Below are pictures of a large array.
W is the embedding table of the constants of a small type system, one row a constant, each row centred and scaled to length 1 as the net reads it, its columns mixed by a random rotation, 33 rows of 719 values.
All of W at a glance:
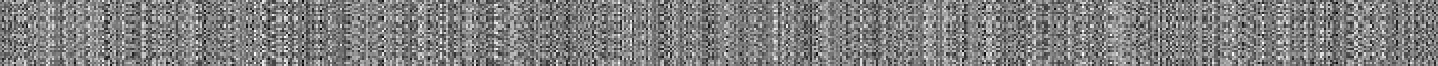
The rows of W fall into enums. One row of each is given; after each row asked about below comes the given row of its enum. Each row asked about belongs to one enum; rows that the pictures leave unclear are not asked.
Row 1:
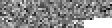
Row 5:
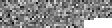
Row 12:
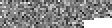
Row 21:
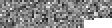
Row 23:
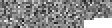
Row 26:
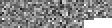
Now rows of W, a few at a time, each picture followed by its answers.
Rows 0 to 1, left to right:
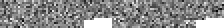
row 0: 23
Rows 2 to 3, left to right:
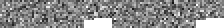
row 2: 21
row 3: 26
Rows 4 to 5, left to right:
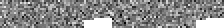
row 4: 12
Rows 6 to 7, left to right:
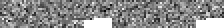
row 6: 1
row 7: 21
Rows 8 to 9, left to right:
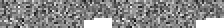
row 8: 23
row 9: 23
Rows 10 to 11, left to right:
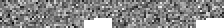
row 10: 5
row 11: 21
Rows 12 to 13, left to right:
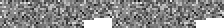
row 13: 12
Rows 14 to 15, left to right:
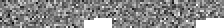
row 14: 5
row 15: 26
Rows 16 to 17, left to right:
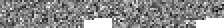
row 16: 21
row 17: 1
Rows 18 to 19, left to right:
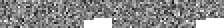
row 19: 26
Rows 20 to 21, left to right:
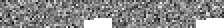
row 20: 5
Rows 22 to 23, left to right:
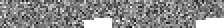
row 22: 12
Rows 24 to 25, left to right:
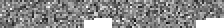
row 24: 21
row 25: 23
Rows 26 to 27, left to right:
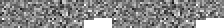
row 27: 26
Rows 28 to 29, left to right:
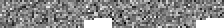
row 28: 21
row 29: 5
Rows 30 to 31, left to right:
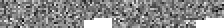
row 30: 23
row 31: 1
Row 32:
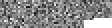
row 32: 23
